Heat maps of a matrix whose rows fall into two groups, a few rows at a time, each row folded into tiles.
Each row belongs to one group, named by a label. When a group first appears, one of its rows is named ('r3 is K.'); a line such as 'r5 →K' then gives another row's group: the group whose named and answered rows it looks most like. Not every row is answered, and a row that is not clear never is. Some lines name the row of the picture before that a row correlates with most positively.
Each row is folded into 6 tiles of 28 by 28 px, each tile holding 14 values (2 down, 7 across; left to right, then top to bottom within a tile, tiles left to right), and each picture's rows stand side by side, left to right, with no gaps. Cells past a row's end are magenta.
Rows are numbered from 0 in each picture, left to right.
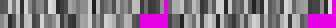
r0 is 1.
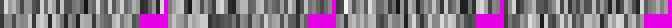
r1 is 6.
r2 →6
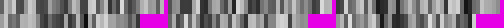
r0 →6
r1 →1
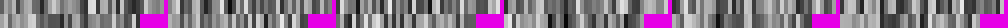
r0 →6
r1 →1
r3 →6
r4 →6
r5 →6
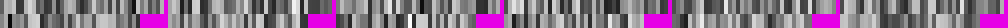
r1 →1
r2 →1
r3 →1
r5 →6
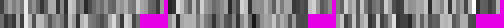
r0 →1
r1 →6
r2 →1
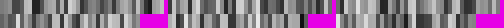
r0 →1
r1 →1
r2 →6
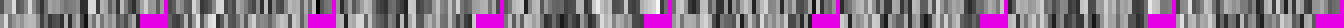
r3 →6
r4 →6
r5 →6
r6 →6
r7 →6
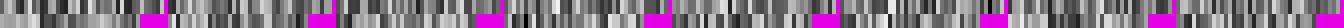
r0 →6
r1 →6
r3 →1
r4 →1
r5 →1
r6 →6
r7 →1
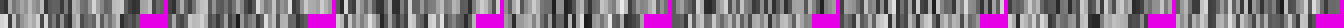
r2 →6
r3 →6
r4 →1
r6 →6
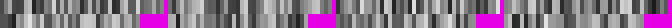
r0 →1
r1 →6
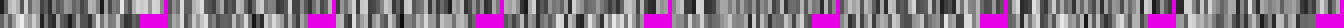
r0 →6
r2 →1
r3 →1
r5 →1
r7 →6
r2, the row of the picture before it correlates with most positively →3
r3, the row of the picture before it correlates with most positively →0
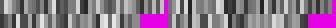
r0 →1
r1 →1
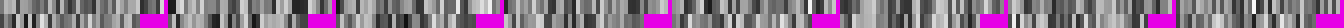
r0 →1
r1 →6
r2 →6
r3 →6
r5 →6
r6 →6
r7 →1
